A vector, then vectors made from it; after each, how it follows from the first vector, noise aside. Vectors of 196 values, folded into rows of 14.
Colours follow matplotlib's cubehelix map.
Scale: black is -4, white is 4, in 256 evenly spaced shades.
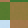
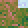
reversed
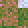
reversed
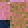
negated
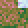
reversed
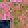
negated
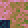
negated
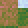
reversed
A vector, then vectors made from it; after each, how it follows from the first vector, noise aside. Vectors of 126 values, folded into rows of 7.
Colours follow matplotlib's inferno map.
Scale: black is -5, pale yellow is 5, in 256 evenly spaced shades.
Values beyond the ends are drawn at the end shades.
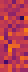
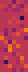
partly zeroed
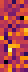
scaled up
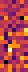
scaled up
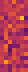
negated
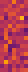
negated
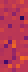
partly zeroed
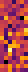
scaled up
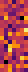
scaled up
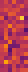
negated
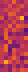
negated
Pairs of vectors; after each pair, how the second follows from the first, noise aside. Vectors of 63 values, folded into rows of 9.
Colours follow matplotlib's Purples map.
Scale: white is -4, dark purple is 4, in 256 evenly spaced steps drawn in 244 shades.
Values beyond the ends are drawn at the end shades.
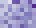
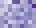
copied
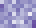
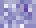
wrapped around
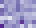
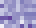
negated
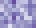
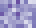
wrapped around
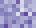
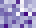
scaled up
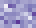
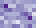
negated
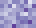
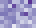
negated
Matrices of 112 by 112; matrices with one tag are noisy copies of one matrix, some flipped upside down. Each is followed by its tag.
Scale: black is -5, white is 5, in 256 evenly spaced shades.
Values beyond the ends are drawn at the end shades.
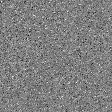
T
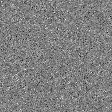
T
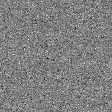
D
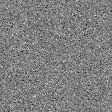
T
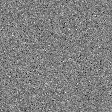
T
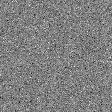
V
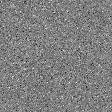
T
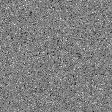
D
